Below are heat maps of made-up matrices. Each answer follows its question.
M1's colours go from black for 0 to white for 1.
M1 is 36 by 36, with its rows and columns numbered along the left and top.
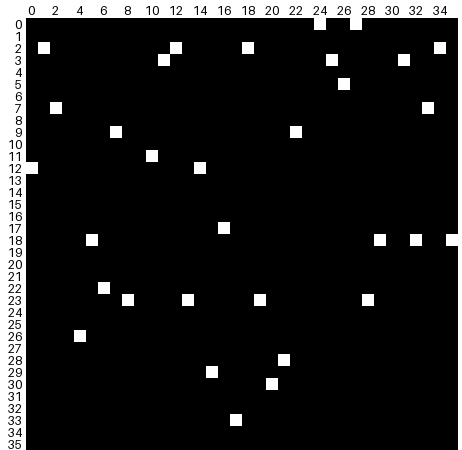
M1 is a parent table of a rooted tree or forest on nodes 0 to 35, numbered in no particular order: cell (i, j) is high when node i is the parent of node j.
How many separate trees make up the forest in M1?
4
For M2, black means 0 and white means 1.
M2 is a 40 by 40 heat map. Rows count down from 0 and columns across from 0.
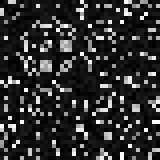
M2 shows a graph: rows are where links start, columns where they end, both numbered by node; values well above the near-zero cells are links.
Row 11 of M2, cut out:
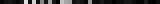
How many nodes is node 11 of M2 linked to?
8
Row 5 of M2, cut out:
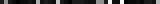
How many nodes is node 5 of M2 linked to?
8
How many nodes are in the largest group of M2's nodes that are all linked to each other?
8
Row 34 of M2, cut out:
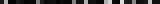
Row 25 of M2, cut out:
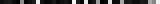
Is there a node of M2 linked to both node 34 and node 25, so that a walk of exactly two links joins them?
yes
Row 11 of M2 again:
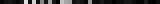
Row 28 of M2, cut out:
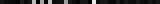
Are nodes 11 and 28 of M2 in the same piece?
yes
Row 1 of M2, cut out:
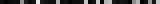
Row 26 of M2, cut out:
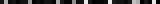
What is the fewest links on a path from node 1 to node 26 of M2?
1
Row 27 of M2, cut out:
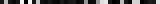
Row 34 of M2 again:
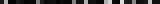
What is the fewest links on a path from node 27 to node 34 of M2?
1
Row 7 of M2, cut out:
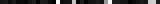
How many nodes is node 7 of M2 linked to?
6
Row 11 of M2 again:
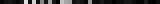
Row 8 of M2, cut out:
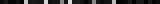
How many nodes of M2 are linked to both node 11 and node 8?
3
